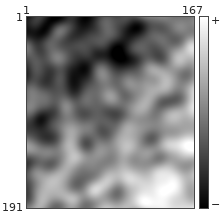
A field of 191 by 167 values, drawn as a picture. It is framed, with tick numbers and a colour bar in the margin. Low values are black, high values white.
Histogram: bell-shaped. Slope: up to the bottom right. Mirror symmetry: none. Ninth with the highest average: bottom right. Grain: smooth. Stripes: none.
